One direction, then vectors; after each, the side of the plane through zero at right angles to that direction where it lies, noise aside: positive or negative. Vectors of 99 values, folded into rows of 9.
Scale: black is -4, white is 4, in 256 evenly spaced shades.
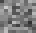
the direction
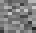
positive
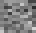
negative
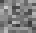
positive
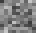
positive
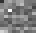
positive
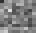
positive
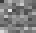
positive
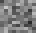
positive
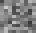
positive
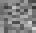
negative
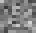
negative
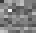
positive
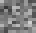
negative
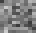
positive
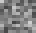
negative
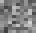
negative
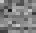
negative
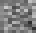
positive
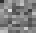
positive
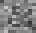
positive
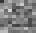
positive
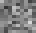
negative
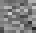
positive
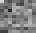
negative
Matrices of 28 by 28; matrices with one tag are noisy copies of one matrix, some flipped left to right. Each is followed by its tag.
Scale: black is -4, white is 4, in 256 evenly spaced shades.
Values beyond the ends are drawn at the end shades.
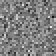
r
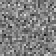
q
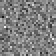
r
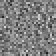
r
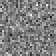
q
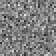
q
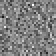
r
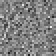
r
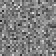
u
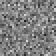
q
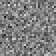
q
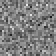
q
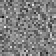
r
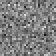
q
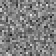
q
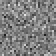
q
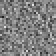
r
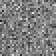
u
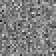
u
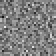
r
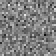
q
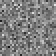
u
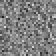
r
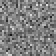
q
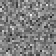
q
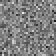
u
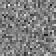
q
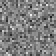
q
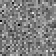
u
